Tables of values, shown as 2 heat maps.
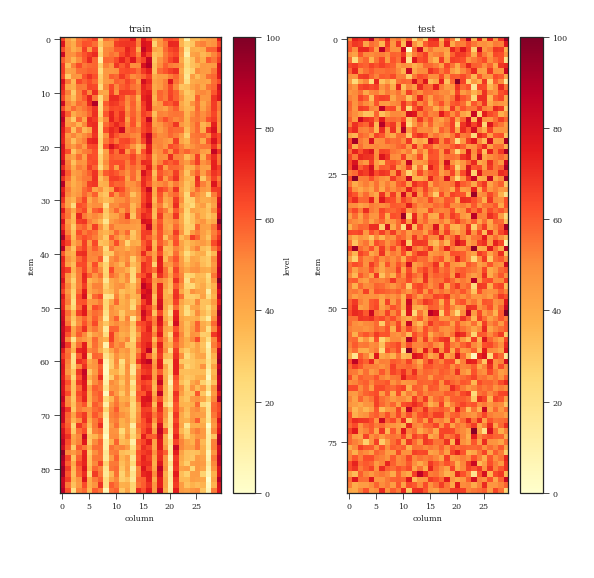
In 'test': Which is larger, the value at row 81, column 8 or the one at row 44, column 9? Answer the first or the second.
the second
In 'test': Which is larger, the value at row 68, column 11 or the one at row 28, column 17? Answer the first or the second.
the first
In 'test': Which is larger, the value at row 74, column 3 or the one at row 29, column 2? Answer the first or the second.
the first
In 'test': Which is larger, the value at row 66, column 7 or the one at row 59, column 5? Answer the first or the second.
the second
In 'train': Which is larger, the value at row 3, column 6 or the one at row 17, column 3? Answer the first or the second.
the first
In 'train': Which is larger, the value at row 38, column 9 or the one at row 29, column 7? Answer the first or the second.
the first
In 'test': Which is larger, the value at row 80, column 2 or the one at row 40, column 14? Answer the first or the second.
the second
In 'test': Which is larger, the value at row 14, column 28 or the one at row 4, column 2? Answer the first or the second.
the second
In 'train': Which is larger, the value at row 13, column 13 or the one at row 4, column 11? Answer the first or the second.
the second
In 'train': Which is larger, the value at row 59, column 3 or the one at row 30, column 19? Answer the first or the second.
the first
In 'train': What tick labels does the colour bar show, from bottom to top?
0, 20, 40, 60, 80, 100
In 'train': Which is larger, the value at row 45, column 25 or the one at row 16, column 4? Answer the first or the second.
the second
